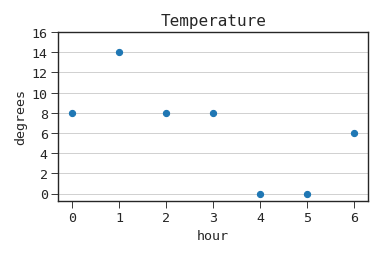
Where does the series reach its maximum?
1
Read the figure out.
Title: Temperature
x-axis: hour, ticks 0 1 2 3 4 5 6
y-axis: degrees, ticks 0 2 4 6 8 10 12 14 16
Values:
8 14 8 8 0 0 6
